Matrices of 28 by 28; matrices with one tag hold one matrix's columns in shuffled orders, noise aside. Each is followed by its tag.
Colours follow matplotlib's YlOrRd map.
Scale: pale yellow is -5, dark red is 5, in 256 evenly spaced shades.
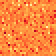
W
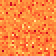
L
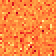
L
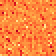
L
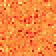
W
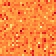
L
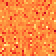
L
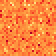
W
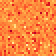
L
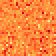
L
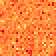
L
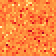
W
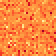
L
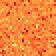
L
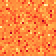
W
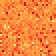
L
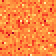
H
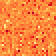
L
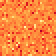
L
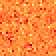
W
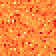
H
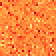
L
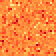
W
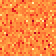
H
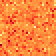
W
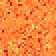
L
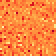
L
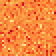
L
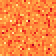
H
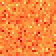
W
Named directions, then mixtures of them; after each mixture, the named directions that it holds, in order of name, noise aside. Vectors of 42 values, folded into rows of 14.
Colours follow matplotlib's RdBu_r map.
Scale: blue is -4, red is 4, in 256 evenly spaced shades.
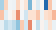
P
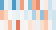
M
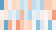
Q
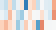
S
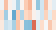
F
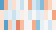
F, Q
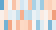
Q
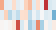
P, S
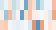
F, S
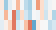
F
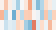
F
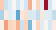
P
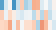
M, S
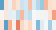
Q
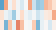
F, Q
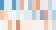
M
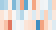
M, S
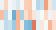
F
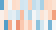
Q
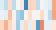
S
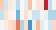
P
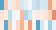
P, Q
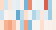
P, S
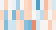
F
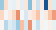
P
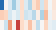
M, Q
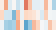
F, S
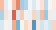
F, M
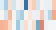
S
